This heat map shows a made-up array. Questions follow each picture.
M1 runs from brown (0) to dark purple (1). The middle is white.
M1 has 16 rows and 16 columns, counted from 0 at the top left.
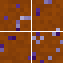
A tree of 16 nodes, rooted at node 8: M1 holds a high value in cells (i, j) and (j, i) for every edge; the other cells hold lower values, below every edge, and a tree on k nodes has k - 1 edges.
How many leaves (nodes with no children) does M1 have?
8
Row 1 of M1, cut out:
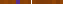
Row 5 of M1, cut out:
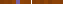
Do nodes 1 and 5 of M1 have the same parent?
yes
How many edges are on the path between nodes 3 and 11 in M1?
6
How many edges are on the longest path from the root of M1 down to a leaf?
4
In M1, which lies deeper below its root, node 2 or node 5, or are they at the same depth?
node 5
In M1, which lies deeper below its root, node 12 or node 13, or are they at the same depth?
node 12
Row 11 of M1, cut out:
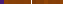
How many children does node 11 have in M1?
0
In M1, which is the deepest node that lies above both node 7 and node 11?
14
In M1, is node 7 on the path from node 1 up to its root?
yes
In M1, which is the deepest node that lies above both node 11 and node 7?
14
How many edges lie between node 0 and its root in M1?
3
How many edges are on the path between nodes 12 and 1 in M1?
4
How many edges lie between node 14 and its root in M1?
1
